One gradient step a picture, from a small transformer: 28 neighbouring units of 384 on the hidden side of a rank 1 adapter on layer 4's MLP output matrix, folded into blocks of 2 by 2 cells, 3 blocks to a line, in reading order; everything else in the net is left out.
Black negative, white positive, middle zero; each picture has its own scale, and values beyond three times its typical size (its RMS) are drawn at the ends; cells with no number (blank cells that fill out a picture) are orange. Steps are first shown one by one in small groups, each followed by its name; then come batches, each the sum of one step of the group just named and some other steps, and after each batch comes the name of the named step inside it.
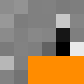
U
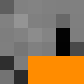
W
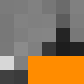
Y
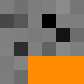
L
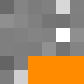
W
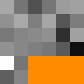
Y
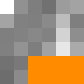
W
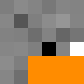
U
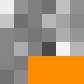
Y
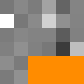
U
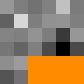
U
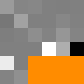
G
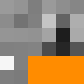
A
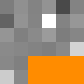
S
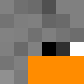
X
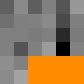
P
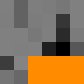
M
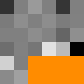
G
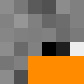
X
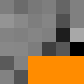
M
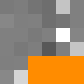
X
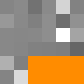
A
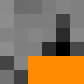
M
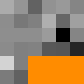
A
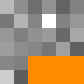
S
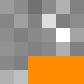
S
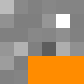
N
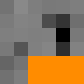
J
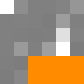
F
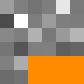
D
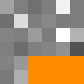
D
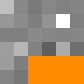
N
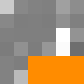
F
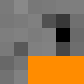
J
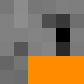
J
